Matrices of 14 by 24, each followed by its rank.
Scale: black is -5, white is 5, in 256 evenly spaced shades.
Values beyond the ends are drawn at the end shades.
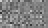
three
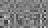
three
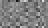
three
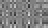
two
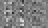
three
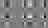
one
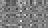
three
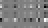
one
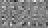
three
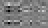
two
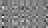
two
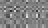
two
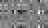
two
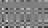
one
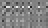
two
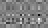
two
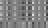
one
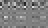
two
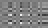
one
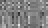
three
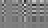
one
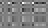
one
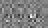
three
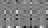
two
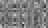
three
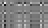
one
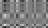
one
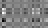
one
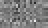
three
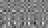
two
